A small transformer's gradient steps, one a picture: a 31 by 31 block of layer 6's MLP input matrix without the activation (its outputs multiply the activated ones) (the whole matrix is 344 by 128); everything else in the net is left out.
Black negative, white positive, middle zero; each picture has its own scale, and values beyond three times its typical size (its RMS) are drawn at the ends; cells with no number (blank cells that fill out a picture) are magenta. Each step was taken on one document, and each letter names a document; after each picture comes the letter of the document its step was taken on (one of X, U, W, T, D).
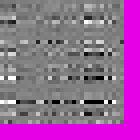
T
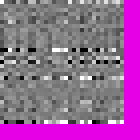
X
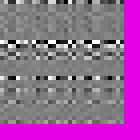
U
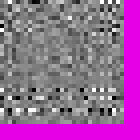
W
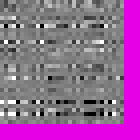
T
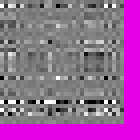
T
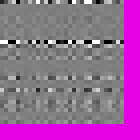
U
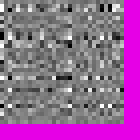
W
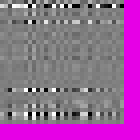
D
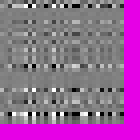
D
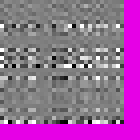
X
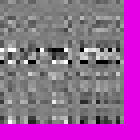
X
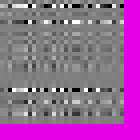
D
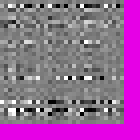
T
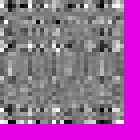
W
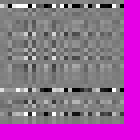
D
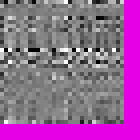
X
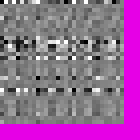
U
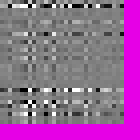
D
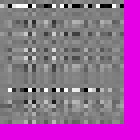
D
